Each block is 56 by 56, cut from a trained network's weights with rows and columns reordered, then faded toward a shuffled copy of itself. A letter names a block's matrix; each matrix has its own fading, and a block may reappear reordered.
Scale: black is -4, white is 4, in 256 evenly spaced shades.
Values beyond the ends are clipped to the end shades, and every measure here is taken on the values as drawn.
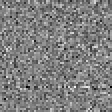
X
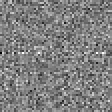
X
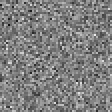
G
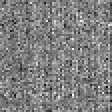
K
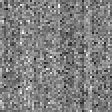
K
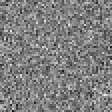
G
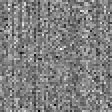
K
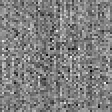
K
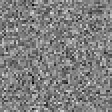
G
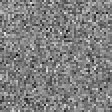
X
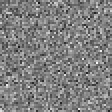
X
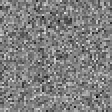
G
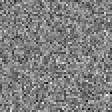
G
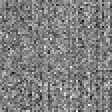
K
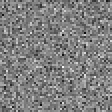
X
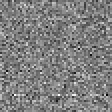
X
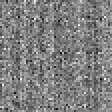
K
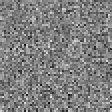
G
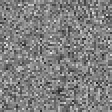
G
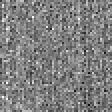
K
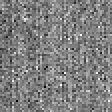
K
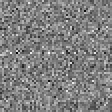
X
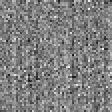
K
